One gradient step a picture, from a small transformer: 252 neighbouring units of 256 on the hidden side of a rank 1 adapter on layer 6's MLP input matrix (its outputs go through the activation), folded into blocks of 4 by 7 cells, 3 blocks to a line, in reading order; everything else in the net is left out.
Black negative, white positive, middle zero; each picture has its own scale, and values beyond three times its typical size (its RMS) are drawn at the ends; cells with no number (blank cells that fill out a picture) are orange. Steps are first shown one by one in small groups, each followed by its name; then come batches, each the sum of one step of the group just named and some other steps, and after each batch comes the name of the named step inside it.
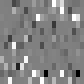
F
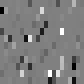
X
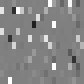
F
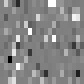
F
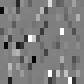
X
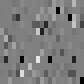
F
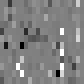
F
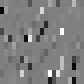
X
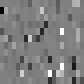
X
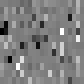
F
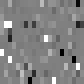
F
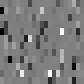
X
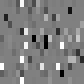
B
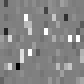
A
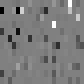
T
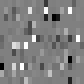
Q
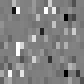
Q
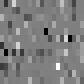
T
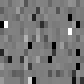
B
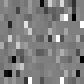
Q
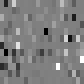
A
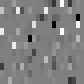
Q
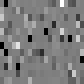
A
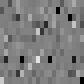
T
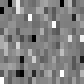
T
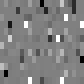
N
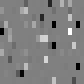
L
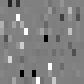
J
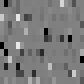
J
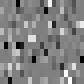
N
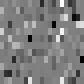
N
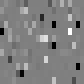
L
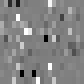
J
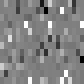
N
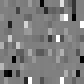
N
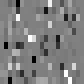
J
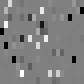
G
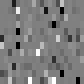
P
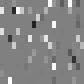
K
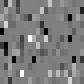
G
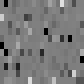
P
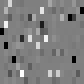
G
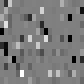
G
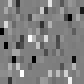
G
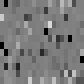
P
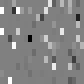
K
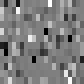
K
